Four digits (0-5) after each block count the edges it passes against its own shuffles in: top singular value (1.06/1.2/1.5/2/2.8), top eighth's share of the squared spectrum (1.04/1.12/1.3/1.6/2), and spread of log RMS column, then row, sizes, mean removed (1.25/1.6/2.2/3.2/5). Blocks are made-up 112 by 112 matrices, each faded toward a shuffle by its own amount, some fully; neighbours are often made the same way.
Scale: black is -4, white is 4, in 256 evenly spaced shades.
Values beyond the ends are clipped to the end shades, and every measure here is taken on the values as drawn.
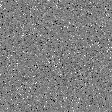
0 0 0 0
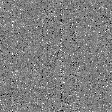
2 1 2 0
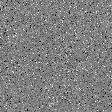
0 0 1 0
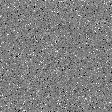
0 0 0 0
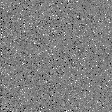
1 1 1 0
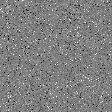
1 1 1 0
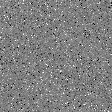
0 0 0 0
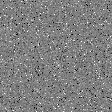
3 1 0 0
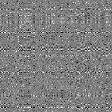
5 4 3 3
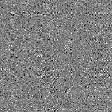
4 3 2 2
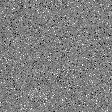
0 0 0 0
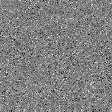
3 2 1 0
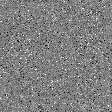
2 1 0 0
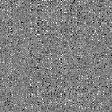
4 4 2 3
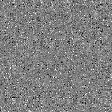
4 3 1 1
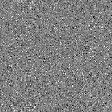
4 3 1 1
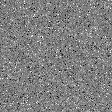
2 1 0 0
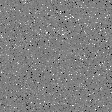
0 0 0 0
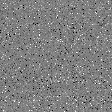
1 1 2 1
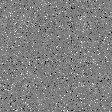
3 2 0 0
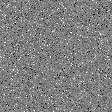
2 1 0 0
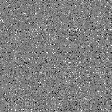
4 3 1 2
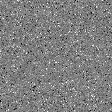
2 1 0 0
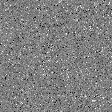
2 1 0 0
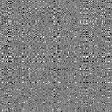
5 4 3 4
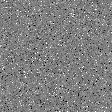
1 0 0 0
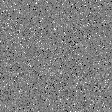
2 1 0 0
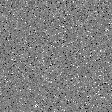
2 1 0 0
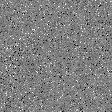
2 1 0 0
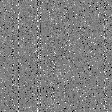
2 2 3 0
